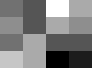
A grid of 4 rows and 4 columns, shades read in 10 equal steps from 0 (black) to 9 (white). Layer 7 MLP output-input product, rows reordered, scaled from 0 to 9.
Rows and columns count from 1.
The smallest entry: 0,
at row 4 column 3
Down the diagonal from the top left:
4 3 3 1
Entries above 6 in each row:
1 0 0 1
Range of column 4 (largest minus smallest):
5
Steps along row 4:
down down up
